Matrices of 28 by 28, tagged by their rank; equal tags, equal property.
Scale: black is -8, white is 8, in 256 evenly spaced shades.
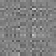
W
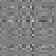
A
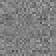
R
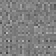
R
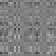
A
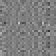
W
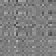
W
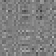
R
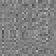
R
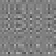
A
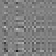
A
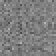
R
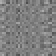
W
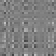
A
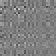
W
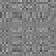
W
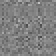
R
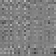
W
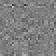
R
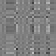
A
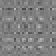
A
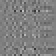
W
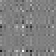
A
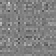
R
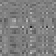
W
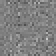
R
